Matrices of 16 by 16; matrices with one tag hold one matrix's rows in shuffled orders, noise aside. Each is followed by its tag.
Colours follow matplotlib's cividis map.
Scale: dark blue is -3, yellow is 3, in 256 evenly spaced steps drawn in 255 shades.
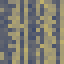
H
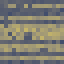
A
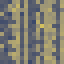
H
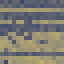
A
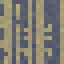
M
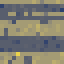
A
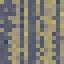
H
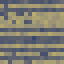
A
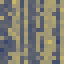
H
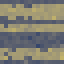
A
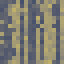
H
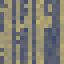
M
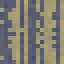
H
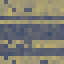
A
